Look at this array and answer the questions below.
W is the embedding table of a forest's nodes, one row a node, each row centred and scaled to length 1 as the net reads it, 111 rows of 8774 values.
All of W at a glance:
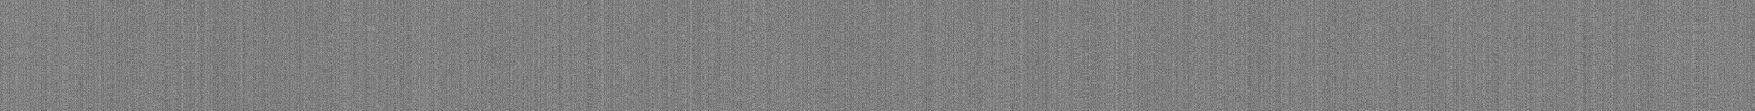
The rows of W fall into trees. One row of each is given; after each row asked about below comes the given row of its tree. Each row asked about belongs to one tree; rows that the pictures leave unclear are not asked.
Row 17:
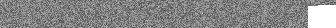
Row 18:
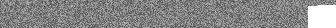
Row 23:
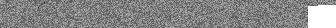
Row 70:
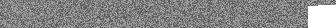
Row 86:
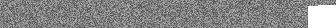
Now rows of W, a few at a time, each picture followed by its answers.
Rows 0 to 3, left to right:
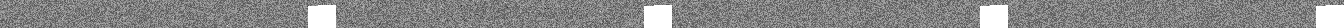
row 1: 17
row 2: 18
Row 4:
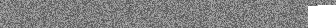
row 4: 18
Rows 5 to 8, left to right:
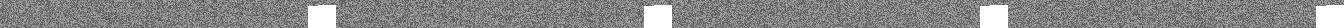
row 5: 86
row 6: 23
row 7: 18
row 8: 18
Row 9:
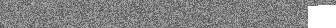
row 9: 70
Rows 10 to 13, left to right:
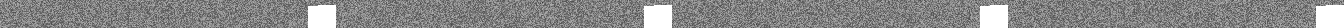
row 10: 17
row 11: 70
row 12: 18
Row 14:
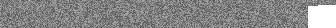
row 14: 86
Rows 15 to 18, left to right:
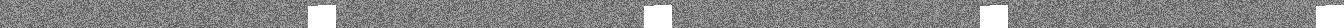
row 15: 70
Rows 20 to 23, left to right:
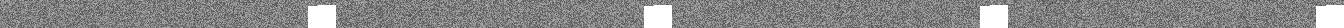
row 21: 18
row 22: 70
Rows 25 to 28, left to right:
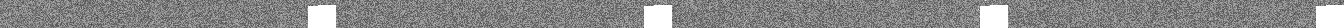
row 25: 70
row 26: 23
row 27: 86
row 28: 17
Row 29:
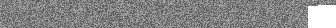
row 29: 86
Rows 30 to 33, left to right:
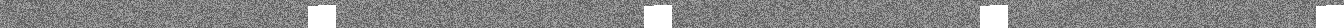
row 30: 23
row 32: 18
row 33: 70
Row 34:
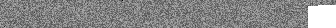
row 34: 17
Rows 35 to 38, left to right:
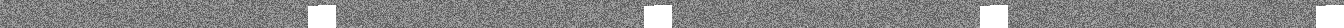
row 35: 23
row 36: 17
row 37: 23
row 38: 23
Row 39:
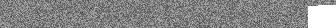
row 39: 70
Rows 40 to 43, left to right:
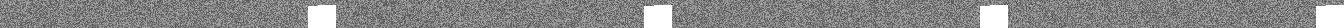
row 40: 18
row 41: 18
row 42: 86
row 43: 70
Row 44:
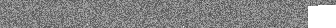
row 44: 17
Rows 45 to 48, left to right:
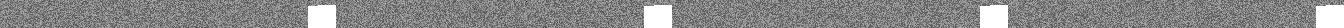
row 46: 70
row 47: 23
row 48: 18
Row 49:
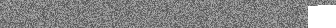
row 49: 18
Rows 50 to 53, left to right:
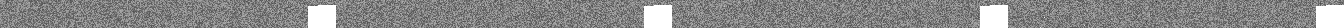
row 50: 23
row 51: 18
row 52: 70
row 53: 17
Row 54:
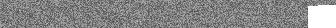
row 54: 86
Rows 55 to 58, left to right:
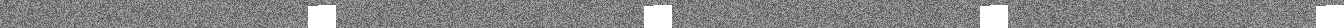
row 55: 23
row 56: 18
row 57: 23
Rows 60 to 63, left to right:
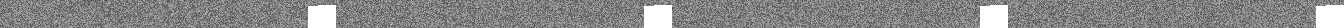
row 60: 70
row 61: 23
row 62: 23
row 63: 18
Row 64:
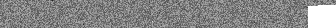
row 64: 70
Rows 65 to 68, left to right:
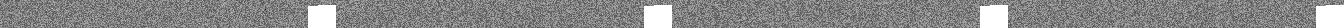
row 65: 23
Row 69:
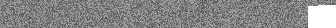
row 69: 86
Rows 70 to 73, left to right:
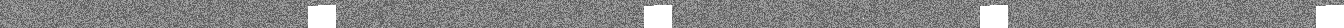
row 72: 86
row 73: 70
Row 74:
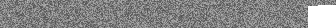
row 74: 18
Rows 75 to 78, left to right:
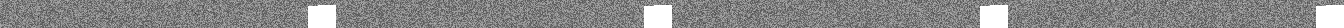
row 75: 86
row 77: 18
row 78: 18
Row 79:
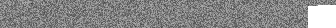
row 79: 18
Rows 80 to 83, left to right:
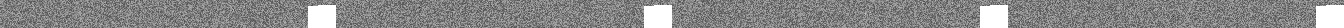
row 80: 23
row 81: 18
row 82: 23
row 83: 23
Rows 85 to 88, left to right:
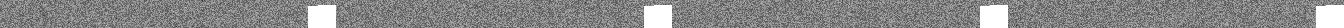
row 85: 18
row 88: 18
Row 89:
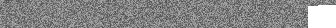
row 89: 23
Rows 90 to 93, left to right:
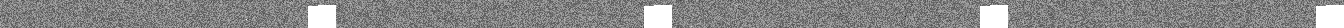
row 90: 86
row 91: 86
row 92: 23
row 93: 18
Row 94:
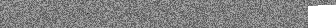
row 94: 18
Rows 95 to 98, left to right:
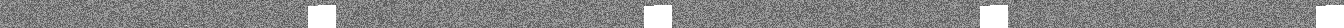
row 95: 86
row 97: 70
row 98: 23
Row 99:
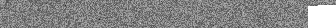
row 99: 23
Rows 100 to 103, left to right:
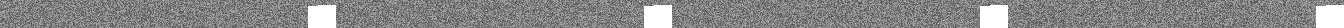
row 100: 18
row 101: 86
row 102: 23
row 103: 18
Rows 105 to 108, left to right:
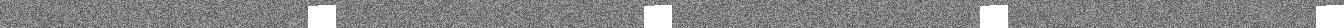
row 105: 17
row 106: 18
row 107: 18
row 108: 17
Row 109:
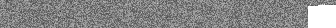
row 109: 23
